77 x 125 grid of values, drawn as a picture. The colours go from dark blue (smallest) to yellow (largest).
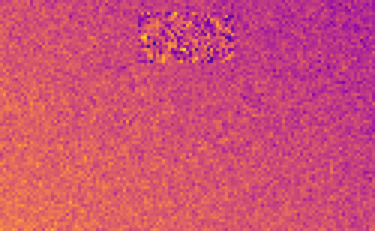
The ninth with the lowest average is the top right. There is an overall slope up to the bottom left. The top middle is the roughest part. In the top middle lies a patch that is rougher than the rest.
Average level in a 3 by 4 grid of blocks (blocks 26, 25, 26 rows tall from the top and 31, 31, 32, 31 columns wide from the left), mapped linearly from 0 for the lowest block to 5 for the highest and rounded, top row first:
3 2 1 0 / 4 3 2 1 / 5 4 3 2
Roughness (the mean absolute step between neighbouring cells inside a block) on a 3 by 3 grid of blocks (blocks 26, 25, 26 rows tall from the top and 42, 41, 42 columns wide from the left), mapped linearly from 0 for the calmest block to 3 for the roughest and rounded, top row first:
030
000
000
